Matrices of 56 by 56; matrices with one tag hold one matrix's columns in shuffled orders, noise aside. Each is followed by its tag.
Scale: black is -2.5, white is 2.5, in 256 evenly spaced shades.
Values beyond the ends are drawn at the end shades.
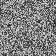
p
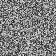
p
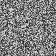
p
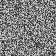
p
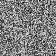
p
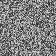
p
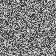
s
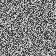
s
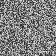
p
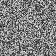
p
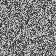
p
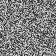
s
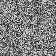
p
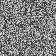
p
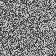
s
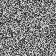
s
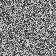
s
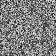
p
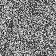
p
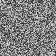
s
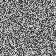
s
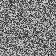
s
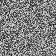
s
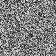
s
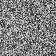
p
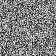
p
